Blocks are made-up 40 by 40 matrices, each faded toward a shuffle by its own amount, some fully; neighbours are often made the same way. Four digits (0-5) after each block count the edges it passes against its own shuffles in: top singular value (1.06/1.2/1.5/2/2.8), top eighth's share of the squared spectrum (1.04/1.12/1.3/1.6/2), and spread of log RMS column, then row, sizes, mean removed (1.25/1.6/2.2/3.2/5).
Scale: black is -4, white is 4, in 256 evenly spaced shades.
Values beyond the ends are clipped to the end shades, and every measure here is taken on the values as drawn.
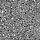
0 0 0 0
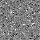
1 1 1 0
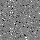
1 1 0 0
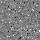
0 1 0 0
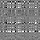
4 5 2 3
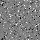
0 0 0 0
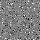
2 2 1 0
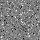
0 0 0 0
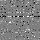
3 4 0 2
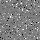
0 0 0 0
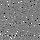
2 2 0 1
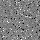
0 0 0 0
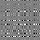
4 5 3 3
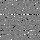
3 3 0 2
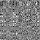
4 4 2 2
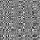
4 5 3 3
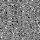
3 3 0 1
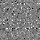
3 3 1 2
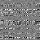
3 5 1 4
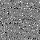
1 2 0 1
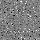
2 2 0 0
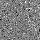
0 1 0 0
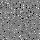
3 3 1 1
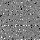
3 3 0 1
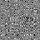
3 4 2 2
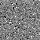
1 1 0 1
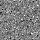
1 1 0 0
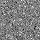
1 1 0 0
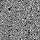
2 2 1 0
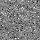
1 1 0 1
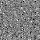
2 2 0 0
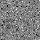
2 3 0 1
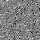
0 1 0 0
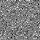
2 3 0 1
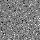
1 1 0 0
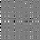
4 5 2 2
